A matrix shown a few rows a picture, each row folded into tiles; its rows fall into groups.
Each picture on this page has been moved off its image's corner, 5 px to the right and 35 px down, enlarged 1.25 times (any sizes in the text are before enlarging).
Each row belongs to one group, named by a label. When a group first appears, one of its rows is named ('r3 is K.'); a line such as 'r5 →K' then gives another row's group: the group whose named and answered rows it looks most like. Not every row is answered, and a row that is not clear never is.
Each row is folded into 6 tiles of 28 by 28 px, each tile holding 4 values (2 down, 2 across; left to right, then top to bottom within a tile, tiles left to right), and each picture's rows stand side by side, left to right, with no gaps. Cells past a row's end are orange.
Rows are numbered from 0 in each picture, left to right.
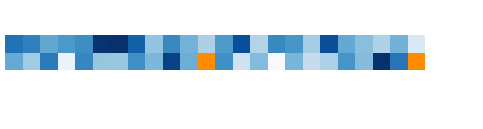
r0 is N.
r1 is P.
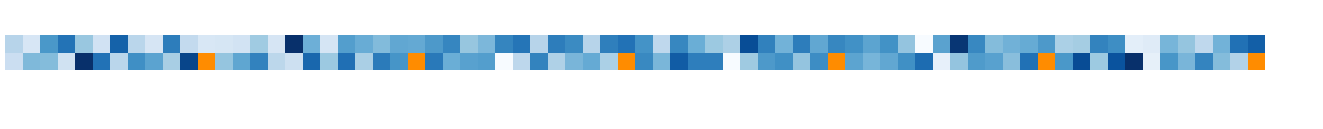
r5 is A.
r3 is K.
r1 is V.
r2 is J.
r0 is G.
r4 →K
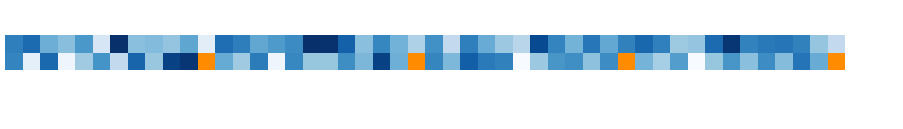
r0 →P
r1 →N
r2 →K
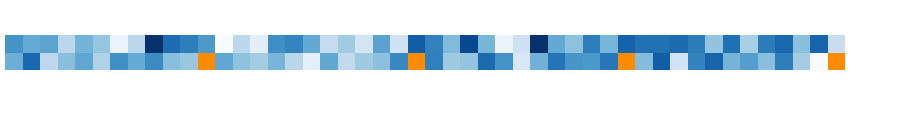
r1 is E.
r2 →K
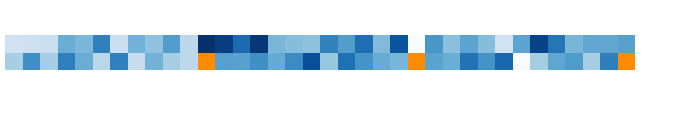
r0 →E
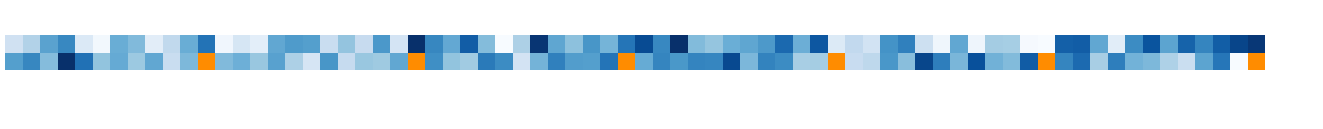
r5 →J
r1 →E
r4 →G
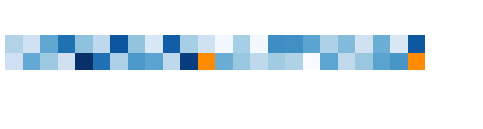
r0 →G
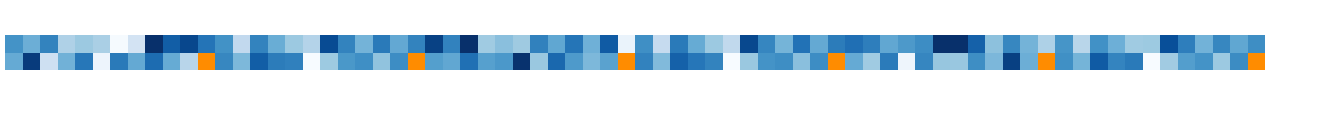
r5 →K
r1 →K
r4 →N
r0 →A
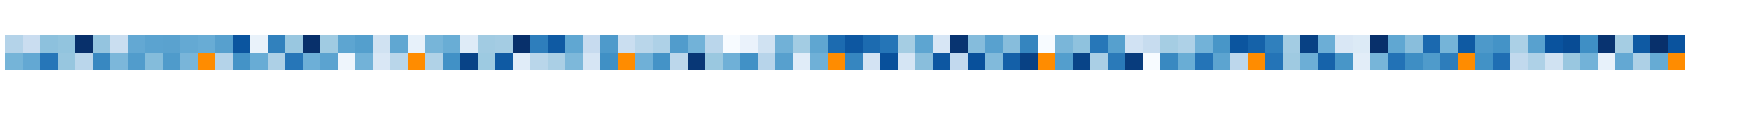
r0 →V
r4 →P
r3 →A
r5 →A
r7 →J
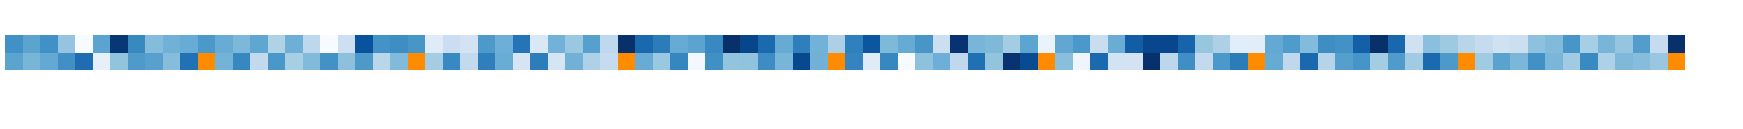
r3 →N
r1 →A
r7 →E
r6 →N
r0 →K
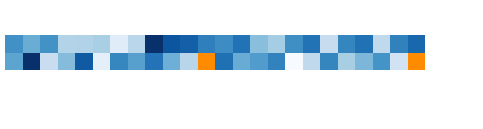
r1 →J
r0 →A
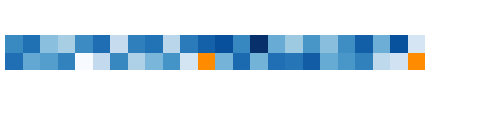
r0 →J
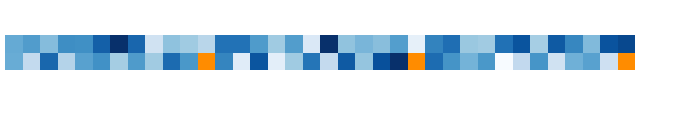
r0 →N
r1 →P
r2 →J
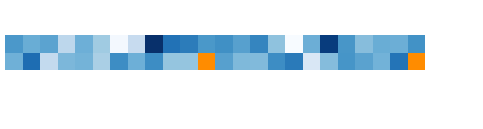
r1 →K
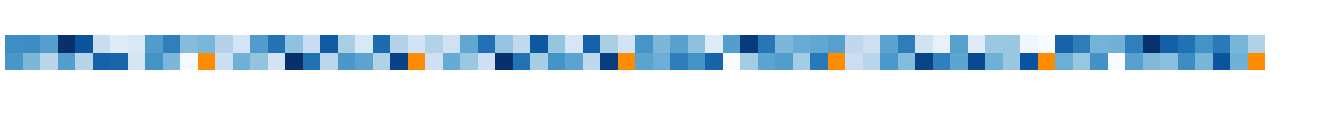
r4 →G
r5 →N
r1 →G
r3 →K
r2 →G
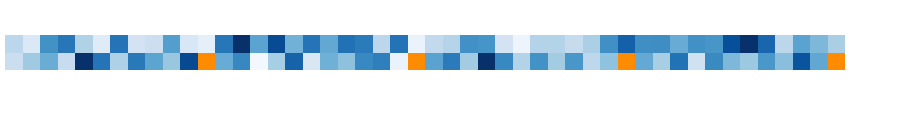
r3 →N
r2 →A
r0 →G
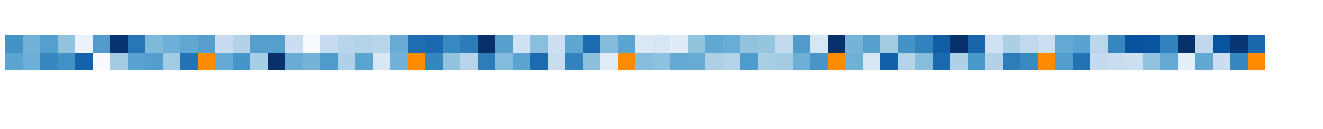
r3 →E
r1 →A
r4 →N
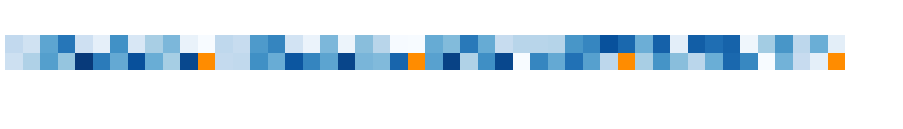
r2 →A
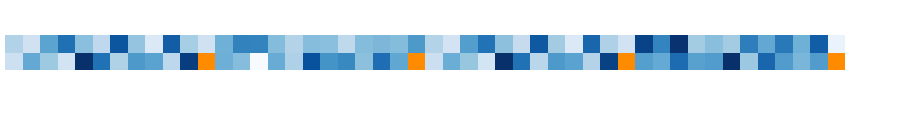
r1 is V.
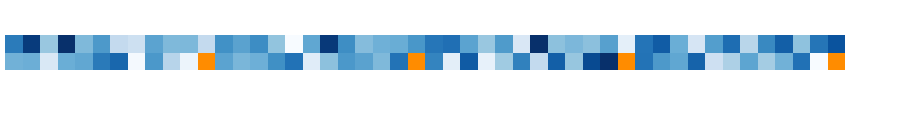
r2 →P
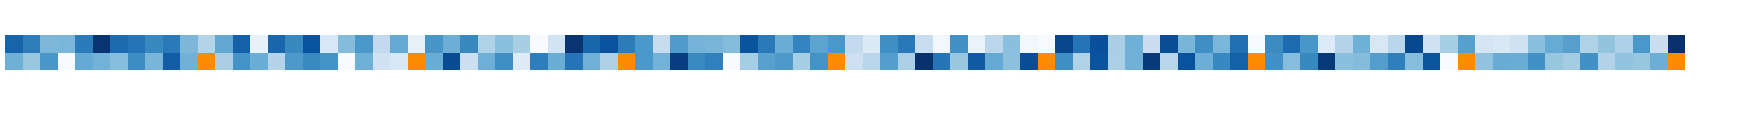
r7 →E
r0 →N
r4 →G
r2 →A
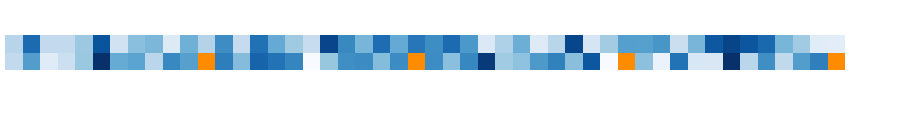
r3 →N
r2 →J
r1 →K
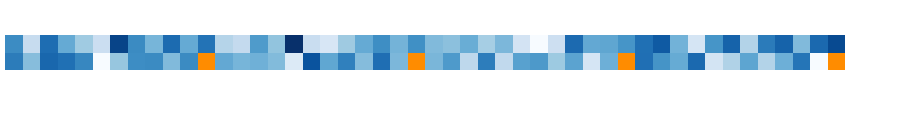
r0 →K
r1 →V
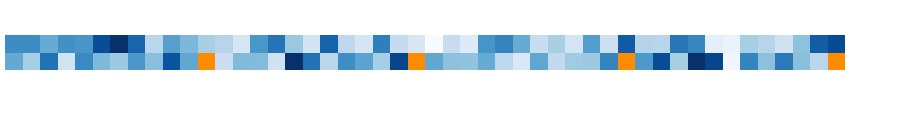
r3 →A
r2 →E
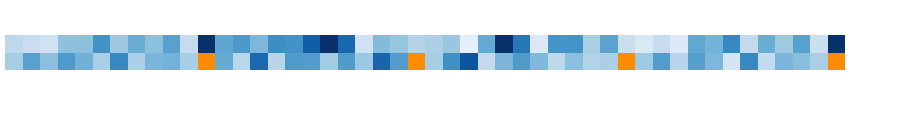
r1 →N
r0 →E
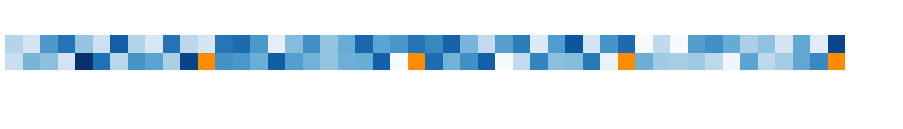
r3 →E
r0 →G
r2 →J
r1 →J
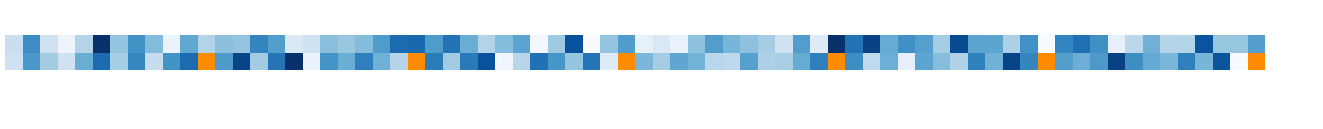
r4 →P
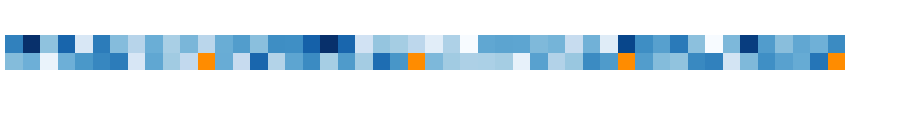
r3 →K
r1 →N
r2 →E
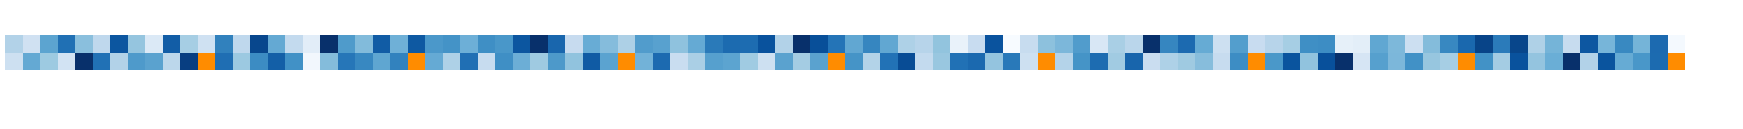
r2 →N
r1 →K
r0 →G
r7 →P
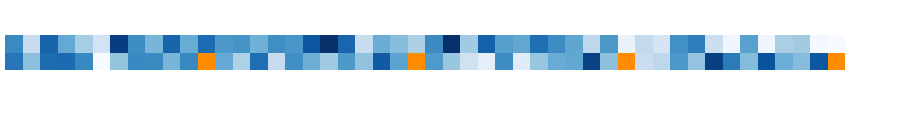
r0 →K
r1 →N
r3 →G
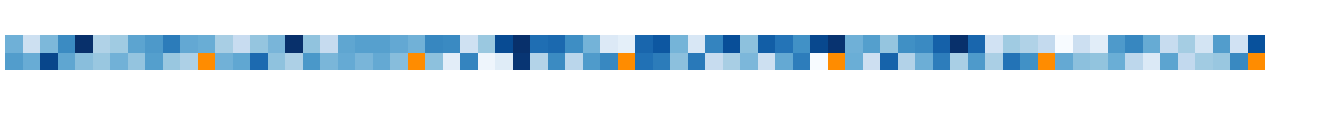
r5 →E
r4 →N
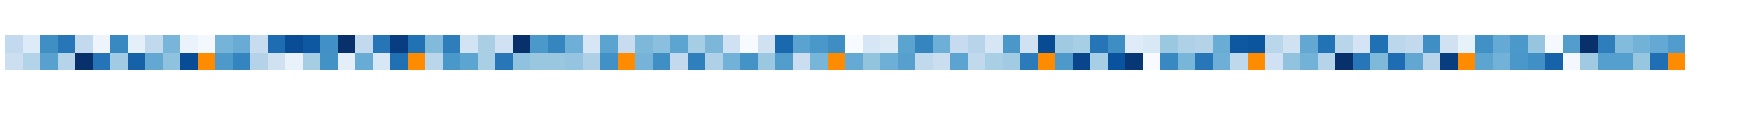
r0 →G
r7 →K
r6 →G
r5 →A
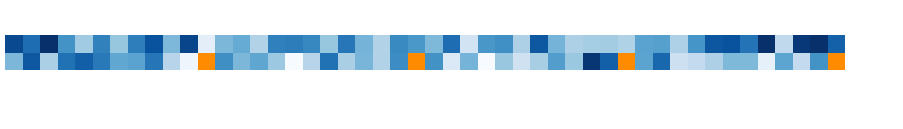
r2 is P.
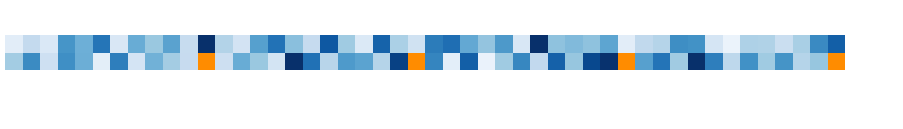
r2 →P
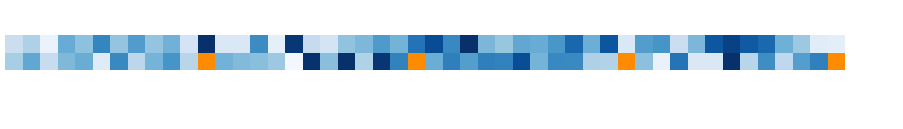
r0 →E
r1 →V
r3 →N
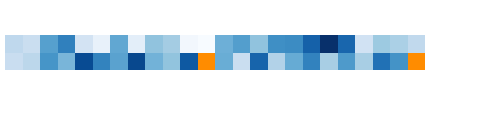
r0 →G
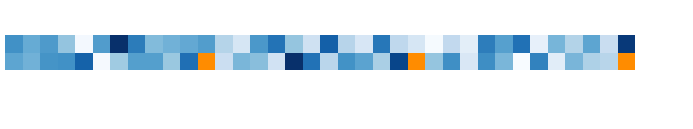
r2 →E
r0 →K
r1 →G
